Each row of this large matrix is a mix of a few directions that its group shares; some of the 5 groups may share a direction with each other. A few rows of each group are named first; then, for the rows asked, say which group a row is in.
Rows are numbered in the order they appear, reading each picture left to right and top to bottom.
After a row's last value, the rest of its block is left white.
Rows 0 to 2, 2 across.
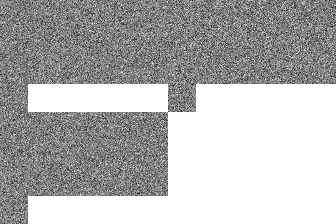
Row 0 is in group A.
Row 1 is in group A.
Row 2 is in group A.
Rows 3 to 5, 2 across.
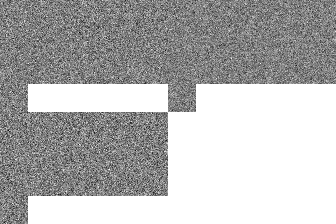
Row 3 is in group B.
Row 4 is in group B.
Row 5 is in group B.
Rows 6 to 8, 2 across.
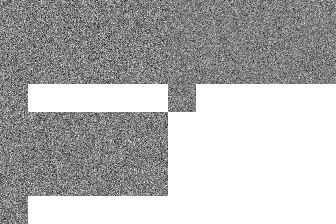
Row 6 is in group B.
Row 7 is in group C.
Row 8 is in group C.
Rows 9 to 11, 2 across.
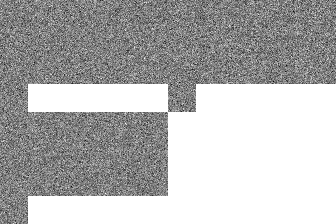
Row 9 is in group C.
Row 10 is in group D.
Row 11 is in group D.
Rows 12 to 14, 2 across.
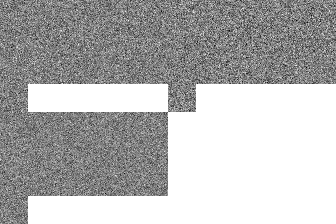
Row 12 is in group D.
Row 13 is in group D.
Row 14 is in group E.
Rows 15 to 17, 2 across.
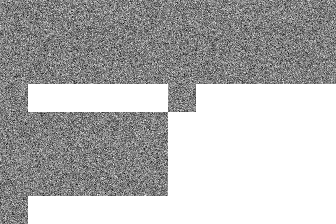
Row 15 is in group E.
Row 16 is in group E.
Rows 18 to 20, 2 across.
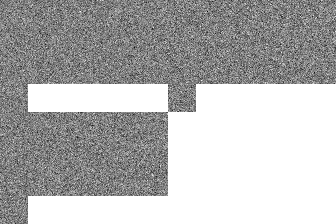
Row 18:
C
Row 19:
D
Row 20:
A
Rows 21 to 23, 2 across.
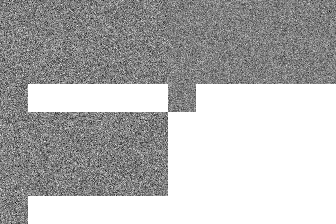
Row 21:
E
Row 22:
D
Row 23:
E
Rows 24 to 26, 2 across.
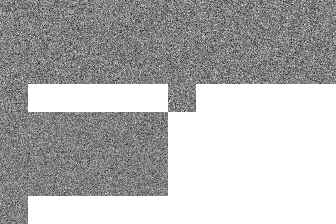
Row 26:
D
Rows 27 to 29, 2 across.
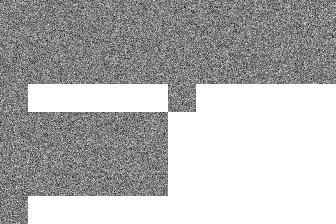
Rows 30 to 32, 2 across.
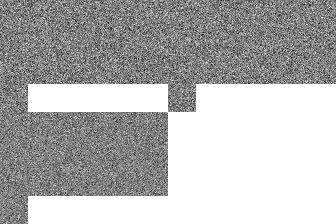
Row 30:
C
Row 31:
A
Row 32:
B
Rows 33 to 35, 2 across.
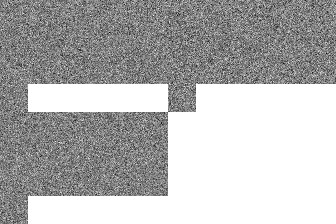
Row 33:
B
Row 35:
D
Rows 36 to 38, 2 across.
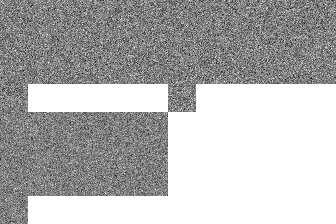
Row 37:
C
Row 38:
E
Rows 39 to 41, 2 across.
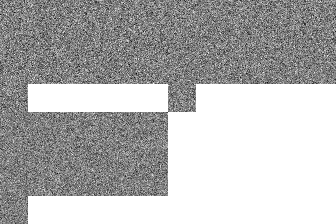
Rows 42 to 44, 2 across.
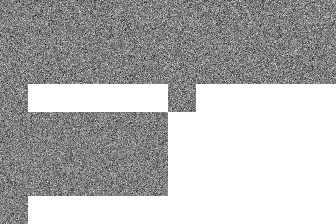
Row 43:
C
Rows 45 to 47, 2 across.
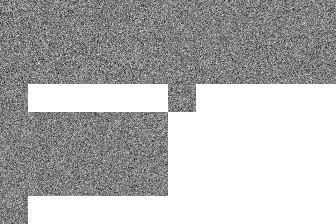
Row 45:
E
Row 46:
C
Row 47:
C
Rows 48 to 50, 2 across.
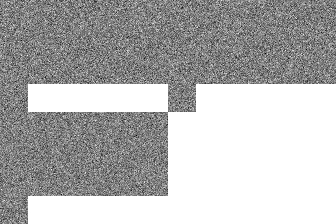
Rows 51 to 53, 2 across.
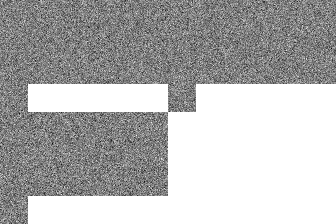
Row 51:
B
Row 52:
C
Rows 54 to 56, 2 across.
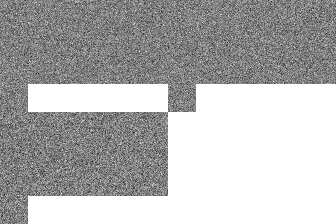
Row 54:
D
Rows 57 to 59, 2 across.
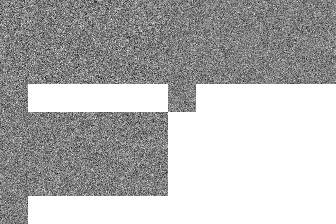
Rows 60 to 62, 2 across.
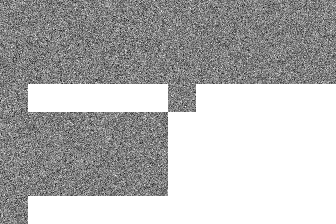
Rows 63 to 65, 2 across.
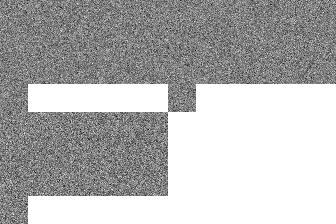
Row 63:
B
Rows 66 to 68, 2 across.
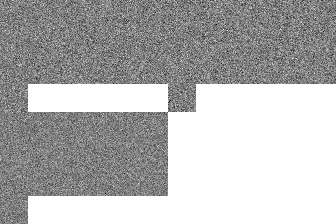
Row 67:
D
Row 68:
D
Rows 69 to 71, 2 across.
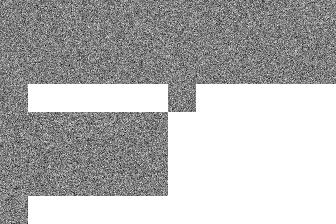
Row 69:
B
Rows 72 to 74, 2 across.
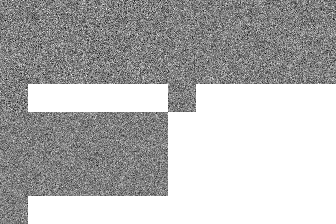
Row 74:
A
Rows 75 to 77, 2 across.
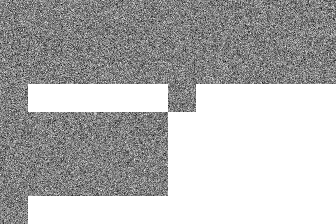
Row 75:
E
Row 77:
C
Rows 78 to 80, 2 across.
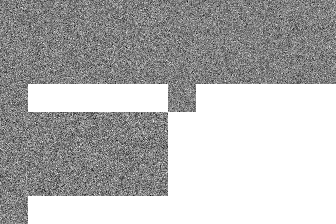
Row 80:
A
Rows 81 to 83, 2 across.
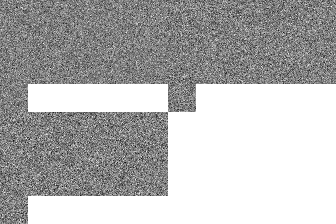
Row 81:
B
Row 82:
E
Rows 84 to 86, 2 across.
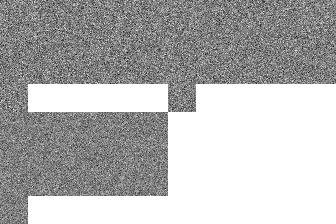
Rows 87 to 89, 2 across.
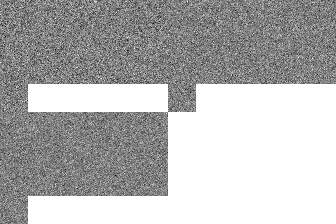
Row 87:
C
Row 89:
E
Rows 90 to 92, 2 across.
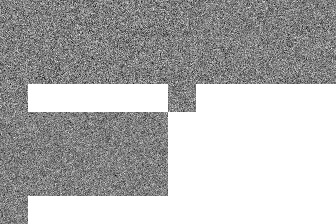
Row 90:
A
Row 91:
C
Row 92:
E
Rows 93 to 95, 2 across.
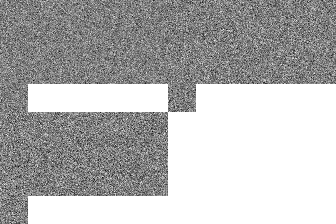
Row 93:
D
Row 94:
D
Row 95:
E
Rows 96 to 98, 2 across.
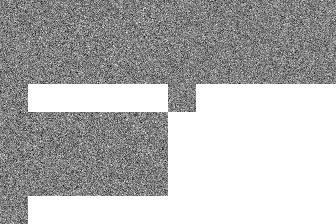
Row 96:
D
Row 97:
D
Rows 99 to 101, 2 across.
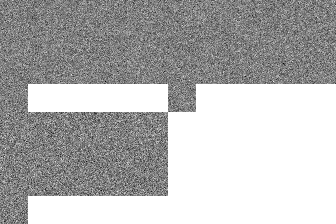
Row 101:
C
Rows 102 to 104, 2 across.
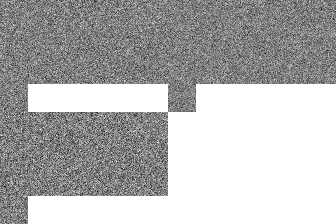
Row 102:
C
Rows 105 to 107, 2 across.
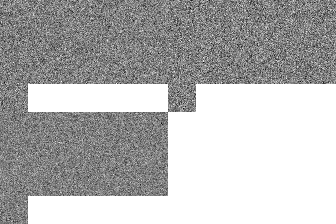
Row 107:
D
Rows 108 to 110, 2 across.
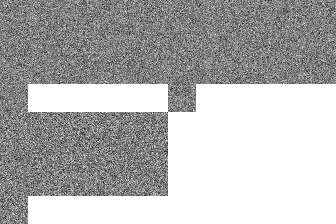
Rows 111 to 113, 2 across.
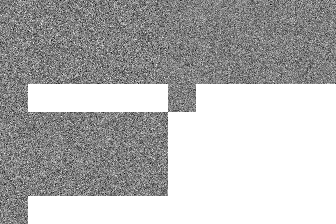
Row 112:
D
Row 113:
E
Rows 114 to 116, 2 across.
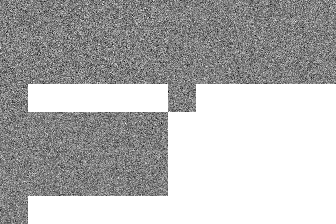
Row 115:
D
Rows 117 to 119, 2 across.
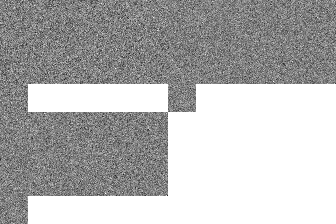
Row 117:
A
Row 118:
E
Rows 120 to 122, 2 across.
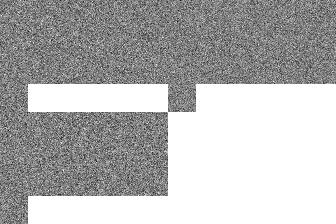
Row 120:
A
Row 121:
B
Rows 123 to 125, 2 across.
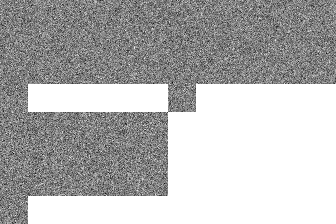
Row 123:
C
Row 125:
B
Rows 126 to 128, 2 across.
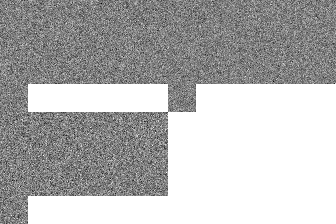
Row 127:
E
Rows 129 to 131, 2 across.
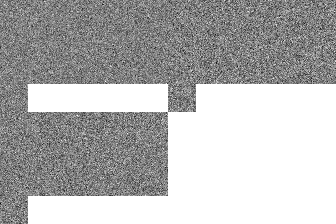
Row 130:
C
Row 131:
D
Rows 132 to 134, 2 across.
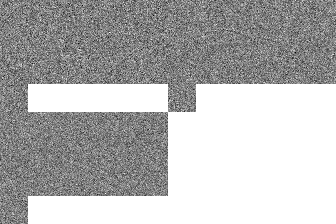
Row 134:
B
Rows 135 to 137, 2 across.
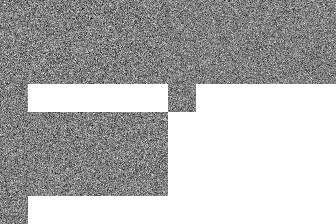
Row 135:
E
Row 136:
C
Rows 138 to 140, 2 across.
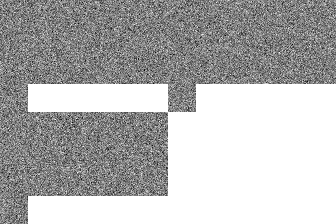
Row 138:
C
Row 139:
A
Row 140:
B
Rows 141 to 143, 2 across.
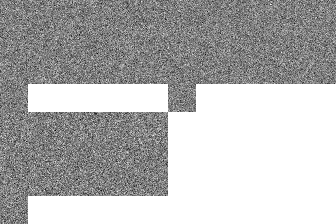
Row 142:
D
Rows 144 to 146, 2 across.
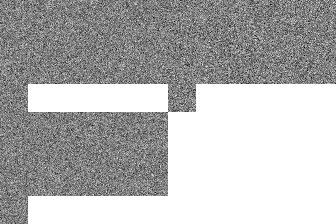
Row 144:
A
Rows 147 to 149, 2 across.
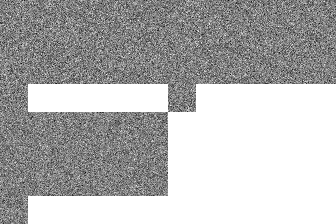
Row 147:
A
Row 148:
A
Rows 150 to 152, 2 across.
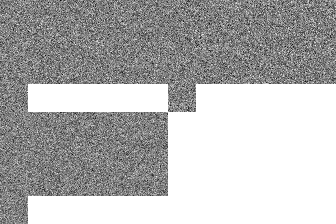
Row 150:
A
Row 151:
A
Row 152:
A
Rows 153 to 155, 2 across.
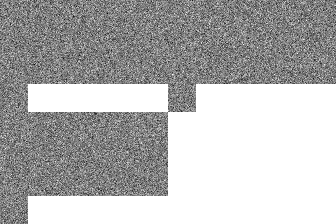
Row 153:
B
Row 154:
A
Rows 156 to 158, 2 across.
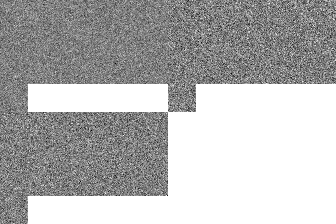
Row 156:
E
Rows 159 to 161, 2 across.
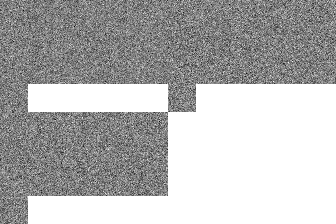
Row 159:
B
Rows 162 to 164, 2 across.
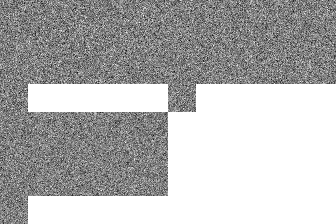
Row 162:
D
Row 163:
B
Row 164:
C
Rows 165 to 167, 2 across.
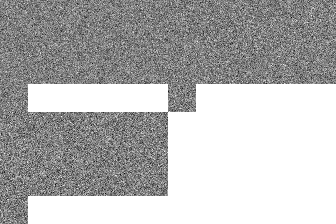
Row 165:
B
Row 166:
D
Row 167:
E
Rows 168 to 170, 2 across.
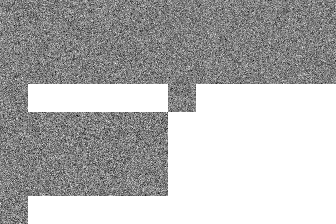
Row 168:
E
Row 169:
C
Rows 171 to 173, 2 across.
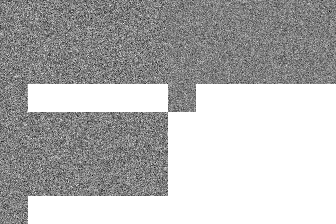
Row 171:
E
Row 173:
B
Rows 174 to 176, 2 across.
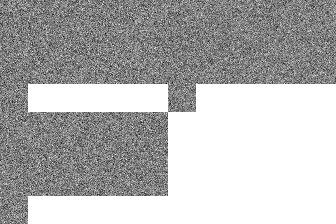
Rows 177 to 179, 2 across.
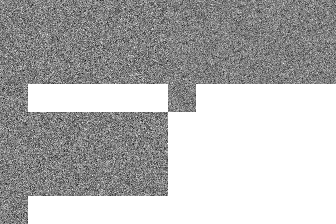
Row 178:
E
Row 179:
B
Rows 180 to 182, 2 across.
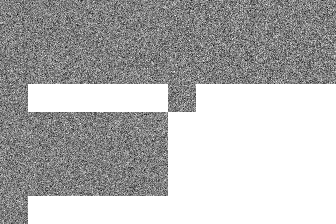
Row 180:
A
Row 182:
C
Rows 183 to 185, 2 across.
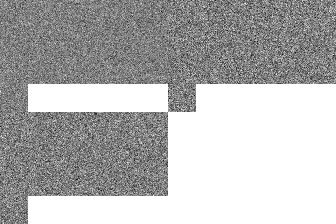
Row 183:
D
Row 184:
D
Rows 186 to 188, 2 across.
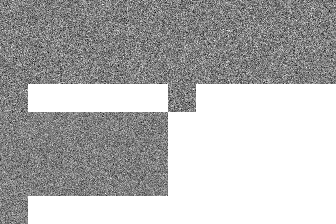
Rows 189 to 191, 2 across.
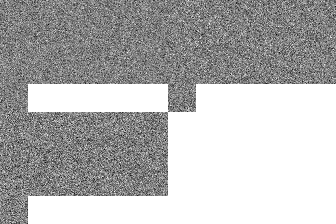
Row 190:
A
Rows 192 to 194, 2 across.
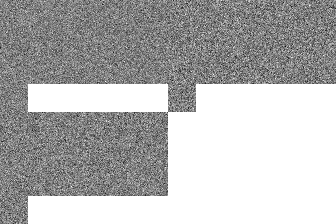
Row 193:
A
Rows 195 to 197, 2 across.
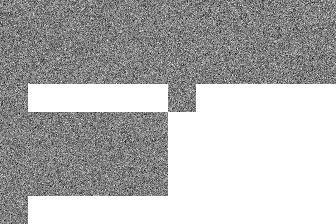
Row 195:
E
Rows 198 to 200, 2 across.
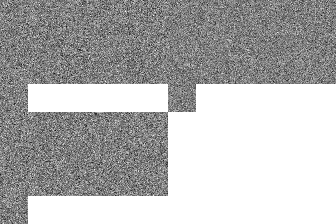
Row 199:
B
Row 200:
C
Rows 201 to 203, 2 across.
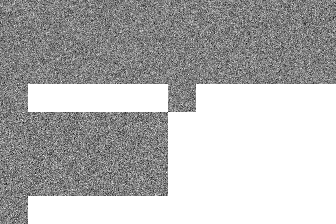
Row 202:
B
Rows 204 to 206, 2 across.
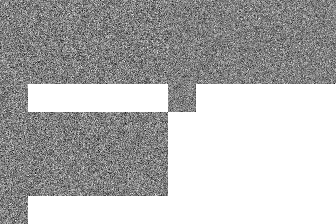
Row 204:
B
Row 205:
E
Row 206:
B
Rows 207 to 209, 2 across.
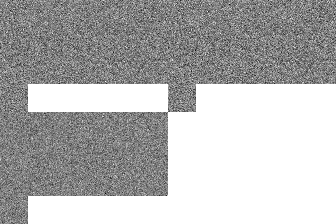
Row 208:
E
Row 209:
E
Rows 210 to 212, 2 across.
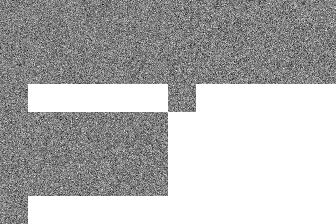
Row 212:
B
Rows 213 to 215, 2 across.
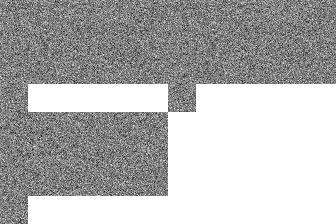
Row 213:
E
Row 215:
A
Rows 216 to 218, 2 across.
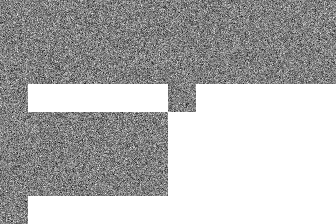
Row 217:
B
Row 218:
D
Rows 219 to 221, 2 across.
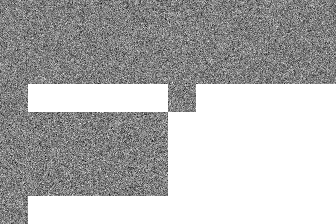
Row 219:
A
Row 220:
E
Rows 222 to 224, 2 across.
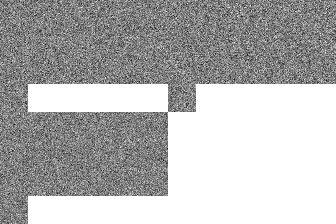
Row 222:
C
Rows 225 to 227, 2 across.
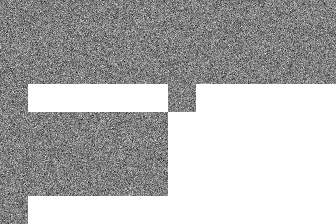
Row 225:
B
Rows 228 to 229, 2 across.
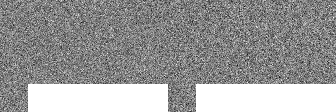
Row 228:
C
